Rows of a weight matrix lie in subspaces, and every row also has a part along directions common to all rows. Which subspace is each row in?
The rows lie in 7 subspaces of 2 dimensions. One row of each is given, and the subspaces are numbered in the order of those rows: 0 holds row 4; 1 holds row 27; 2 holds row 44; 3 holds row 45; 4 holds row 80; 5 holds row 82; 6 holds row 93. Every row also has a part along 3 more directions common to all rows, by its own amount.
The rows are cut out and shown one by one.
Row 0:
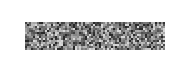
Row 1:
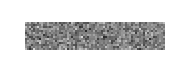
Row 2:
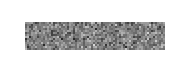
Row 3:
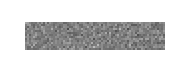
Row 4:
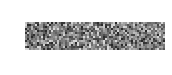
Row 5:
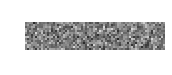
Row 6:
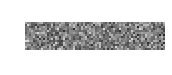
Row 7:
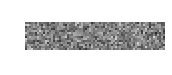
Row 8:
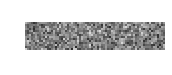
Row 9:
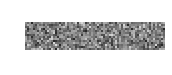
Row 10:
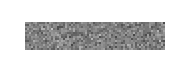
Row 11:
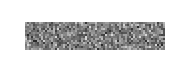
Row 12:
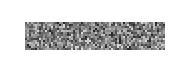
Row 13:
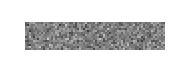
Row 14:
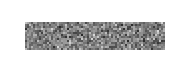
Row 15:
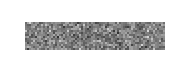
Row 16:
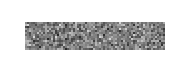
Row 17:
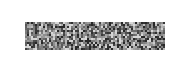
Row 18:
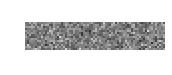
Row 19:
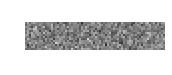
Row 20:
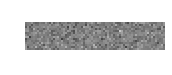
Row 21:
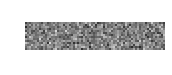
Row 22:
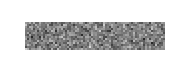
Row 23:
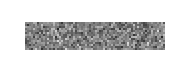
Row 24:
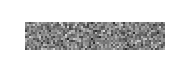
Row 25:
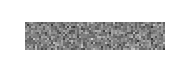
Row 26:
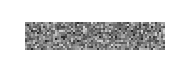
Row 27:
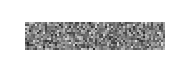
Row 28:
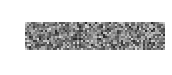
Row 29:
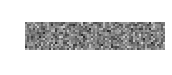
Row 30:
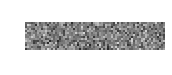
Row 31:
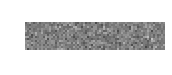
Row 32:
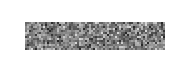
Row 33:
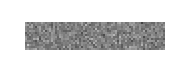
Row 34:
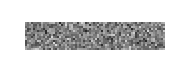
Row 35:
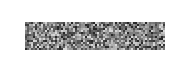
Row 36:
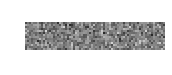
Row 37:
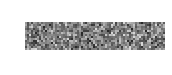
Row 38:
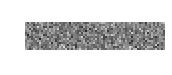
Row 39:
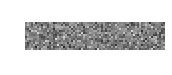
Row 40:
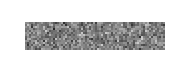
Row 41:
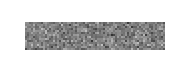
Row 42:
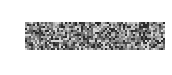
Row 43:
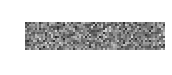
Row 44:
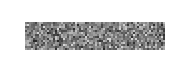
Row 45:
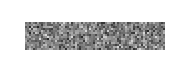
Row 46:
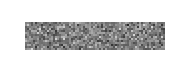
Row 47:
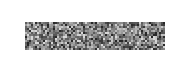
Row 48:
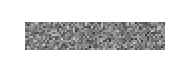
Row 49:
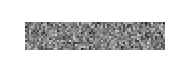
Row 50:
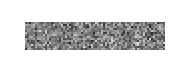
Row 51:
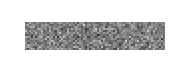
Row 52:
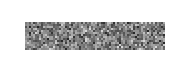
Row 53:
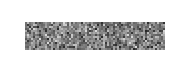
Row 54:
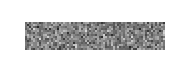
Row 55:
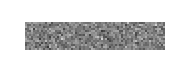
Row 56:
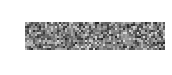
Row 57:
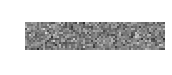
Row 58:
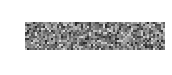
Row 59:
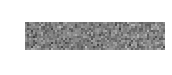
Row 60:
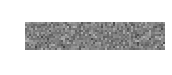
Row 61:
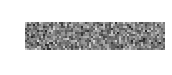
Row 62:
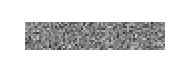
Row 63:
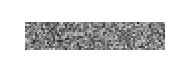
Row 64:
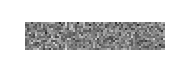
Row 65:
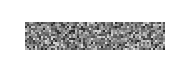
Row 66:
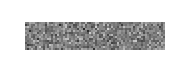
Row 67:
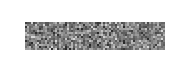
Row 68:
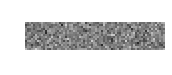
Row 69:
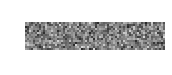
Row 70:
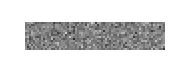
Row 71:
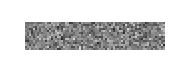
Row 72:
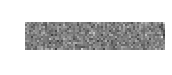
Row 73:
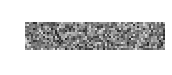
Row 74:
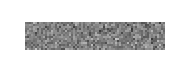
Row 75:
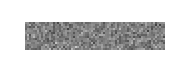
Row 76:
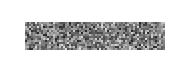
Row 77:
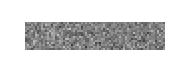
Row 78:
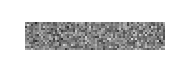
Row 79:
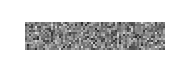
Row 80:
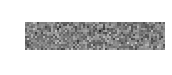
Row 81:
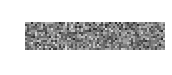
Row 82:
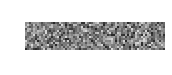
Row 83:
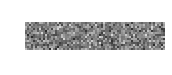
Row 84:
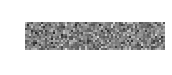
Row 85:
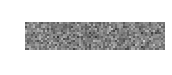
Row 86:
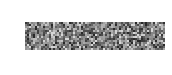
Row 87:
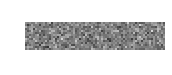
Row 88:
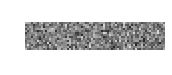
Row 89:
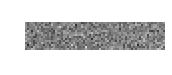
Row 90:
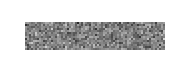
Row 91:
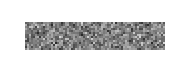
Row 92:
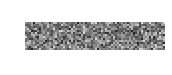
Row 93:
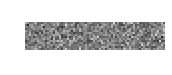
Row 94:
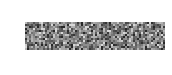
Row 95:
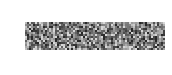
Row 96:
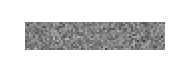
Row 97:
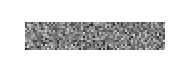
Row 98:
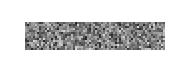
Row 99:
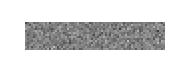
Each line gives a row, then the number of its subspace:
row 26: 3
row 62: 1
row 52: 3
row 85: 4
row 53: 3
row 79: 1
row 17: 0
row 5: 4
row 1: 3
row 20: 2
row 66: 1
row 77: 6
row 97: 0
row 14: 6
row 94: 0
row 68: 5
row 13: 1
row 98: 0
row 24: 2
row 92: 3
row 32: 1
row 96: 4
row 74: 4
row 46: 3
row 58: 4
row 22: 0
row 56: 1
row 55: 2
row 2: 2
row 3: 6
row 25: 2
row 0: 0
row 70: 2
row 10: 6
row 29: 0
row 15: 4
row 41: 5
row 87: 2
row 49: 1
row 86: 6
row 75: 6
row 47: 3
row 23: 4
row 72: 1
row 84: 6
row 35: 5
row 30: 0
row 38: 3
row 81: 5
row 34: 5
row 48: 2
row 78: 2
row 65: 2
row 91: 0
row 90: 5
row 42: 5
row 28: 1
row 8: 4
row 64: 5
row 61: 0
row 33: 1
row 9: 5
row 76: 3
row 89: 6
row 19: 4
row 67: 5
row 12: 0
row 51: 4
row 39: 3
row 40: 3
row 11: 3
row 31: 4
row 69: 1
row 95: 3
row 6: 0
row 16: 1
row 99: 6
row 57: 5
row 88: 6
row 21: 1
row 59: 6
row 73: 4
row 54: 3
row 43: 5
